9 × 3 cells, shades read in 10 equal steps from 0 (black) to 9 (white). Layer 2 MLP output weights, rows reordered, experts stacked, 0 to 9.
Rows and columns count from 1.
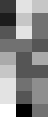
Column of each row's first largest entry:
2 2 2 1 1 1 1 1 1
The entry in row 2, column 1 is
1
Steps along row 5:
down up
